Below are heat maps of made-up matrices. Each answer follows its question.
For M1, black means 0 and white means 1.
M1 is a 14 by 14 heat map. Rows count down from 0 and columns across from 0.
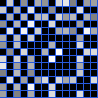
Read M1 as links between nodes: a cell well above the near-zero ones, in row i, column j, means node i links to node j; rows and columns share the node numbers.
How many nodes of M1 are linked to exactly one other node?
0
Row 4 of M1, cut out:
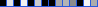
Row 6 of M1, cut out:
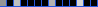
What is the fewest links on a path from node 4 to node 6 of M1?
3
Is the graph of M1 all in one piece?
yes
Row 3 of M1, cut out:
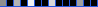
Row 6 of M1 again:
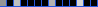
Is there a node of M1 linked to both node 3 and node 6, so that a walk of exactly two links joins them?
yes
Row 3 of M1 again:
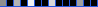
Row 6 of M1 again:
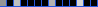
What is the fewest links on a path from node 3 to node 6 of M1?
2
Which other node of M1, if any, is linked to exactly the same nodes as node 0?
node 2
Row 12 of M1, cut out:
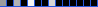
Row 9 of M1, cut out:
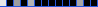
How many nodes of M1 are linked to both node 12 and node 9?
3
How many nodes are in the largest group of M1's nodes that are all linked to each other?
2
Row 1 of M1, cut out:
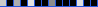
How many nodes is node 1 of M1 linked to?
5
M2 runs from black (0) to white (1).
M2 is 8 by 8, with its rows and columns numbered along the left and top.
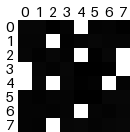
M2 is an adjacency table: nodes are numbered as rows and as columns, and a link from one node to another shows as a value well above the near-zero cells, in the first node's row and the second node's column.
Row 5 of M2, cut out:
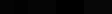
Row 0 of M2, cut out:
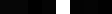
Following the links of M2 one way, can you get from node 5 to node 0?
no
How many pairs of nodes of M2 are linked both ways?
4
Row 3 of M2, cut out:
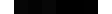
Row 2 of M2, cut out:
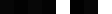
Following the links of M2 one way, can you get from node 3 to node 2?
yes
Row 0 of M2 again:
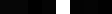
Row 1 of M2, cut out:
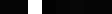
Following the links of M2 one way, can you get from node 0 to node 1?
no
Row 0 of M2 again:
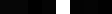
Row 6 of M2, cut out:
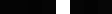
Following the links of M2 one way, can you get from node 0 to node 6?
yes
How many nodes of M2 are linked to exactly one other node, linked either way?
2
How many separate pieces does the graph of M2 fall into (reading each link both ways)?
2
